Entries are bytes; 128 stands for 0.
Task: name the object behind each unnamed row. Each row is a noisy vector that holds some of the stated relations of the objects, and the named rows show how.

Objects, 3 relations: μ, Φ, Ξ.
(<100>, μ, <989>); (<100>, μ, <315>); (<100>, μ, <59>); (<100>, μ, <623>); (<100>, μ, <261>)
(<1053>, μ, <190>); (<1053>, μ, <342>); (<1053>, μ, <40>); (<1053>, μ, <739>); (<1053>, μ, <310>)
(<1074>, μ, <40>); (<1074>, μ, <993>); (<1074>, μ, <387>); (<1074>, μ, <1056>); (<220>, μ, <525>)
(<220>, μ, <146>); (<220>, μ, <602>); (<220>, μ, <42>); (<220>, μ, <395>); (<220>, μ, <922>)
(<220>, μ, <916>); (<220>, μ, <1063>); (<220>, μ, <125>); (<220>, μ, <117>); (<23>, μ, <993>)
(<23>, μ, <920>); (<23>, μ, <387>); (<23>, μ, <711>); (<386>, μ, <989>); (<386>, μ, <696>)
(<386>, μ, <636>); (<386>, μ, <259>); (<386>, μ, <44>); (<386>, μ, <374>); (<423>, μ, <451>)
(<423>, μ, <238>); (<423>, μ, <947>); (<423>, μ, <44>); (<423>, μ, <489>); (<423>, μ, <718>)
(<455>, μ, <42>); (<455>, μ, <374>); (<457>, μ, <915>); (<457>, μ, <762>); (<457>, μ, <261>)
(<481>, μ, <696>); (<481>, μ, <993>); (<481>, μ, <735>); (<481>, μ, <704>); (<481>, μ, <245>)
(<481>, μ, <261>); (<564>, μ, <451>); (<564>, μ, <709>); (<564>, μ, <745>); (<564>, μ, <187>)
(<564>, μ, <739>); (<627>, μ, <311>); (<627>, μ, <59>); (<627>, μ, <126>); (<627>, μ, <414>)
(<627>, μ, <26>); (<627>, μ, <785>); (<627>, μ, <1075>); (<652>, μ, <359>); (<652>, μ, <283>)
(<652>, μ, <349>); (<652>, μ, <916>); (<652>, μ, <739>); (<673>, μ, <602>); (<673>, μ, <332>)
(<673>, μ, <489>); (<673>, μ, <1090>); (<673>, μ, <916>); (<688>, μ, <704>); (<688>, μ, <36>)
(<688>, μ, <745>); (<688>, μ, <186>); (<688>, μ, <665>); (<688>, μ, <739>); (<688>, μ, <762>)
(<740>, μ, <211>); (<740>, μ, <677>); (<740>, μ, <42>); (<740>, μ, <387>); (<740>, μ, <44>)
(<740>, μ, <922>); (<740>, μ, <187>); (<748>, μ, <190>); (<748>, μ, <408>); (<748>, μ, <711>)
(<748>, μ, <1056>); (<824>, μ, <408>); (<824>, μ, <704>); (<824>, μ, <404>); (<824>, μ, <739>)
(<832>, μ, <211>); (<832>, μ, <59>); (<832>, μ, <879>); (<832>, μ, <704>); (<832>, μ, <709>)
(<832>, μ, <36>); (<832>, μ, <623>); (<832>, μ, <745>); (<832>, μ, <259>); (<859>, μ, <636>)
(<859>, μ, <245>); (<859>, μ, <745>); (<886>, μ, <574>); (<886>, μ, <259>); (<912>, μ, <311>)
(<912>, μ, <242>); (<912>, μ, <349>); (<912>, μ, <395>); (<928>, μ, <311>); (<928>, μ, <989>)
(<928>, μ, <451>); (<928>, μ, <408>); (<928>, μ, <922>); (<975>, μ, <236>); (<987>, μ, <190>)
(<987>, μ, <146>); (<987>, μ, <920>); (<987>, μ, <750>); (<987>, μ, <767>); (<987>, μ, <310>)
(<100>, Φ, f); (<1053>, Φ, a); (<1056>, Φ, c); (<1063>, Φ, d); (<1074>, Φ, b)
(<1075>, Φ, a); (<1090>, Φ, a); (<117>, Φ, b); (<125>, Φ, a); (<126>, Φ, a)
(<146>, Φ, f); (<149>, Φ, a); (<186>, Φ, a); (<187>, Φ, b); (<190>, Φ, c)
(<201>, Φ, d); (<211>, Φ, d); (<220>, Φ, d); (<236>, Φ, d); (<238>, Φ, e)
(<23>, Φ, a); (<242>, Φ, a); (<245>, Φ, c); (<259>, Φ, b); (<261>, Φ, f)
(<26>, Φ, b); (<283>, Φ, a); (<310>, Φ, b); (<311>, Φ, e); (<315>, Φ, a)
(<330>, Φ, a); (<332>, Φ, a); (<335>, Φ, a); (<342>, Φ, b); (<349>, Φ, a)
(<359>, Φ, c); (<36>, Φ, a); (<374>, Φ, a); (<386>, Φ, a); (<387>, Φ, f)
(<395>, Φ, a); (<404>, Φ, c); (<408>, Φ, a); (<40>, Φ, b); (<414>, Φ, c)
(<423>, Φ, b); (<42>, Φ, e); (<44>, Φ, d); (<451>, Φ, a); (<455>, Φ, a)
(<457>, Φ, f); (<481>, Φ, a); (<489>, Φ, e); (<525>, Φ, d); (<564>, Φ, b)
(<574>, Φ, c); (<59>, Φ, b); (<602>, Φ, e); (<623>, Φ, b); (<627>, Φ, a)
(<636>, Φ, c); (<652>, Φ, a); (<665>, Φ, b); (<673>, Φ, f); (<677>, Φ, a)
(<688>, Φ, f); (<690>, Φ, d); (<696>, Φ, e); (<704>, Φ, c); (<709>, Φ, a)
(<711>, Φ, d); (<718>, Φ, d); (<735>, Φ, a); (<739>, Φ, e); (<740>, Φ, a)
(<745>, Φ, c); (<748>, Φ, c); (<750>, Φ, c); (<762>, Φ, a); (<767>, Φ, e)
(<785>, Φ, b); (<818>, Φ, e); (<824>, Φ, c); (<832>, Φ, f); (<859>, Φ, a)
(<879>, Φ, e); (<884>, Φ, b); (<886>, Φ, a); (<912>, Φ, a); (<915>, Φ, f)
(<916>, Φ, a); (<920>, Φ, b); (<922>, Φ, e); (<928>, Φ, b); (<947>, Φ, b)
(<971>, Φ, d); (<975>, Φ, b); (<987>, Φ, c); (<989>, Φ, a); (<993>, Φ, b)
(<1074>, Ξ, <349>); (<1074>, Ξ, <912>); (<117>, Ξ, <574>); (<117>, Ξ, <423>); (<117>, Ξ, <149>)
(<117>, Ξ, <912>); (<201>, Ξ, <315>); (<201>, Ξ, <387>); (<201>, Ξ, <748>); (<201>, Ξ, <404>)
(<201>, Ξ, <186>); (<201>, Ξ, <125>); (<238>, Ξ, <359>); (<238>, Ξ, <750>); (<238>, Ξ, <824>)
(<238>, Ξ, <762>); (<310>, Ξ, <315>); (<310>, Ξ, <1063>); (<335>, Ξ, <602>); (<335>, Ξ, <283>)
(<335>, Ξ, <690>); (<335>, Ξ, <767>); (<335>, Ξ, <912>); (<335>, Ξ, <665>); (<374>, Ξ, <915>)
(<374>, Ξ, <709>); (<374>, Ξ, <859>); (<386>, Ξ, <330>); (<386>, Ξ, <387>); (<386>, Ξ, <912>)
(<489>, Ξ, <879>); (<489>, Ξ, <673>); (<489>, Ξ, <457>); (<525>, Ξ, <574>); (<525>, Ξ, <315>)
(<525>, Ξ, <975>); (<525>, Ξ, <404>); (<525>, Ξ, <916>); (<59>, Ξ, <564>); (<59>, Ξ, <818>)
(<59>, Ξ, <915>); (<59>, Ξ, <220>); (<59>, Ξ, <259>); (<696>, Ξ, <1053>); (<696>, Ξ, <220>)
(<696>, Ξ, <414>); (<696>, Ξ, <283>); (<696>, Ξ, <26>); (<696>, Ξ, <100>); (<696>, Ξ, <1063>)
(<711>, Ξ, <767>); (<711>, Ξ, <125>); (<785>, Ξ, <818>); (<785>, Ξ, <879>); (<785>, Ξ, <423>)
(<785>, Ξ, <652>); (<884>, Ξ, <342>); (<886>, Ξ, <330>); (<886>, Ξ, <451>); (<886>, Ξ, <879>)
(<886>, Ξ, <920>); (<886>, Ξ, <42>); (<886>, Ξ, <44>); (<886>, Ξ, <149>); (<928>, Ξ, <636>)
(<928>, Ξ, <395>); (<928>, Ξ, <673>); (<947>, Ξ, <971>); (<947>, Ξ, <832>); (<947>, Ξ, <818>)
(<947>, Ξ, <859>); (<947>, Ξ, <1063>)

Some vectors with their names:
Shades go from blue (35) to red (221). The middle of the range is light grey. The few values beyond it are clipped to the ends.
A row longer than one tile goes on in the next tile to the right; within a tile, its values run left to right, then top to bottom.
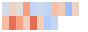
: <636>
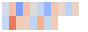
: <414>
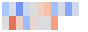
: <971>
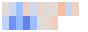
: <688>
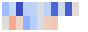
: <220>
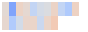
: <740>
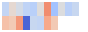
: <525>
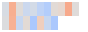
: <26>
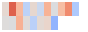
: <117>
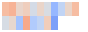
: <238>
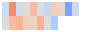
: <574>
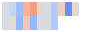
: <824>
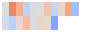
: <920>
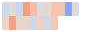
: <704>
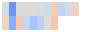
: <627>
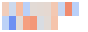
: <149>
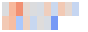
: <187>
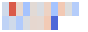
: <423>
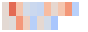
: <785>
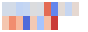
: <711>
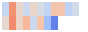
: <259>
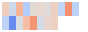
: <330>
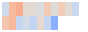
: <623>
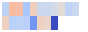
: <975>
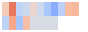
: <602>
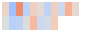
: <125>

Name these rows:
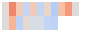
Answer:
<665>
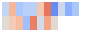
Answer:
<44>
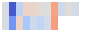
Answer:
<481>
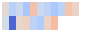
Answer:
<912>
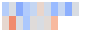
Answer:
<1063>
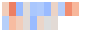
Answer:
<696>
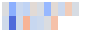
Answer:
<652>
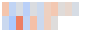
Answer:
<386>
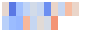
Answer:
<1053>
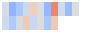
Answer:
<859>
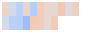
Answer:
<146>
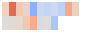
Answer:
<489>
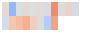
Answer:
<374>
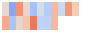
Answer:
<395>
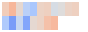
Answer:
<387>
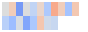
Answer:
<832>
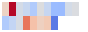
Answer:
<42>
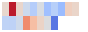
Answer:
<879>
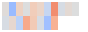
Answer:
<709>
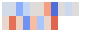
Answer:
<690>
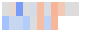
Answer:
<915>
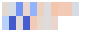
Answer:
<457>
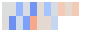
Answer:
<673>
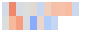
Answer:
<59>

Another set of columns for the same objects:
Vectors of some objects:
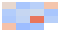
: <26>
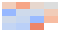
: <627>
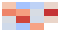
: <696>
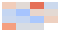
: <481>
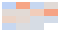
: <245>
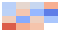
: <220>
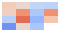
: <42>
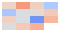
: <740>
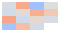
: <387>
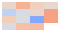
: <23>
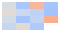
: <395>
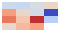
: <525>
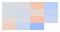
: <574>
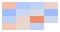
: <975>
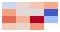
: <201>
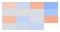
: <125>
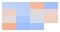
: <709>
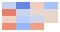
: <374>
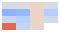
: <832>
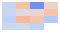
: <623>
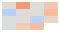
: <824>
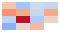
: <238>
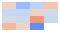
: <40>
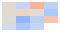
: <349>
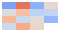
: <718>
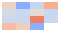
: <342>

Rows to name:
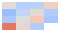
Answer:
<564>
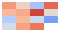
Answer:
<1074>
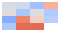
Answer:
<928>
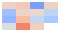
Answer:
<423>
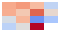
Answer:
<386>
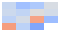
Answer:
<259>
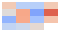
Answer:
<818>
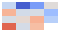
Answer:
<947>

